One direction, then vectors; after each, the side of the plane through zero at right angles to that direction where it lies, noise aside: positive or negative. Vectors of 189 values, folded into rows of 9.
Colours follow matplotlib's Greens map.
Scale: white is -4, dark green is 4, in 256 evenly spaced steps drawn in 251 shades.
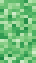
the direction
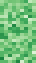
positive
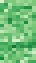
positive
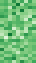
negative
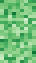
negative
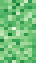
negative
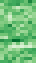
negative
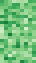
negative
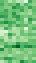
negative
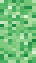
positive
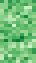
negative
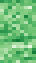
negative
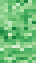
positive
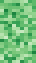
negative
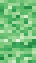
positive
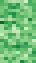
negative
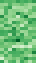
negative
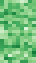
negative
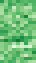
negative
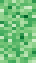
negative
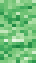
positive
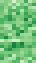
positive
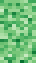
negative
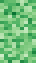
negative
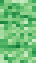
negative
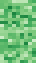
negative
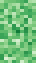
positive
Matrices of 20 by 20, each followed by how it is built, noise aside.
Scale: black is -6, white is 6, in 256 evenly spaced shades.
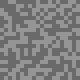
noise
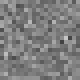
noise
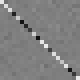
diagonal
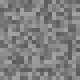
noise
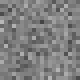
noise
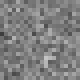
noise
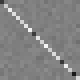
diagonal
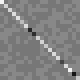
diagonal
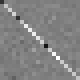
diagonal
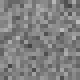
noise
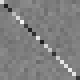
diagonal
